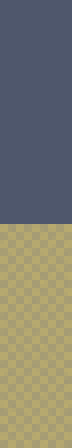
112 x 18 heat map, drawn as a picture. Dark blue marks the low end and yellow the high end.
The table splits into 2 rows of 1 panel. Panel 1,1: low, flat. Panel 2,1: high, checkered, faint in contrast.
